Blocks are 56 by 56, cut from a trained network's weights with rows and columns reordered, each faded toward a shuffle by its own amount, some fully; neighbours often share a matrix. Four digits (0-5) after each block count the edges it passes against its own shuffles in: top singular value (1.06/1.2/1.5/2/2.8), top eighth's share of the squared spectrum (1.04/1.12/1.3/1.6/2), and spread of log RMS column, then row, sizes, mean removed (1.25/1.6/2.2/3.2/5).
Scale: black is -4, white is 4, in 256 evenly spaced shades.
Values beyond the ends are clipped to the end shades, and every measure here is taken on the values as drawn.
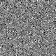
0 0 0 0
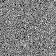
0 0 0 0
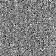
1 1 0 0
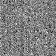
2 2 0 1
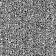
2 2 0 0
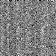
2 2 0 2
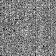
2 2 0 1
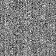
2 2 0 1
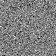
0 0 0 0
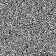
0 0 0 0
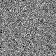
0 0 0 0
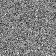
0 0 0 0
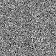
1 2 1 0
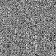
3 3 2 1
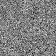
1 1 0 0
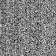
2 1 0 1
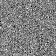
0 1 0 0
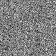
1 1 0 0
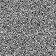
0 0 0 0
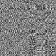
3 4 2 2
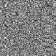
3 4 2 1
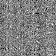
2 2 0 1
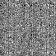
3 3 0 2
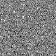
2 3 1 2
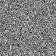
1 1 0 0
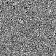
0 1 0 0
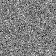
0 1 0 0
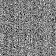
2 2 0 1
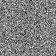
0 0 0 0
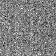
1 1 0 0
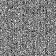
2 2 0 1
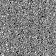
0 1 0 0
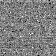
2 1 0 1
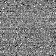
2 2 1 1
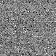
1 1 0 0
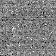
2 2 1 0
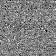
1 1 0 0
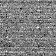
3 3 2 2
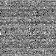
3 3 2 0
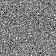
1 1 0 0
